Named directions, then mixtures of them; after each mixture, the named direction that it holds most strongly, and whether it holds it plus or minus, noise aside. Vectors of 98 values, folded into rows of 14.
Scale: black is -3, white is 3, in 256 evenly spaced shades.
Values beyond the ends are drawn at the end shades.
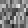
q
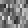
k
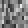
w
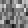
q, plus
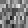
q, plus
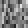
w, plus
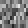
q, plus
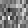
k, plus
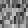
q, minus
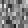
w, plus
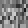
q, minus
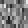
k, minus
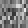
q, plus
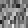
q, minus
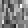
w, plus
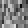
w, minus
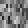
k, minus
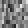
w, plus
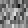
q, minus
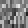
q, plus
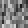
w, minus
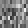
q, plus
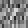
q, minus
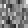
w, plus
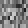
q, minus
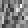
w, plus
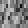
k, minus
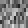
q, minus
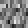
q, plus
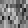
k, minus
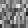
q, plus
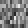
q, plus
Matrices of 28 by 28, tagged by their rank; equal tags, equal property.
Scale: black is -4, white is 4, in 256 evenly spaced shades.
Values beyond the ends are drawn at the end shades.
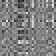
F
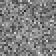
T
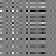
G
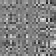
F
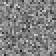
T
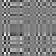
G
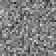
T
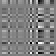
G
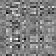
F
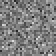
T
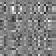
F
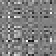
F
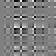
G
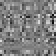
F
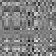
F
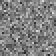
T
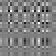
G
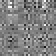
F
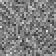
T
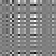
G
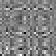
F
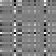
G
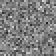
T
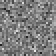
T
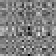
F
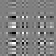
G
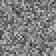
T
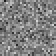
T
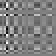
G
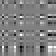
G
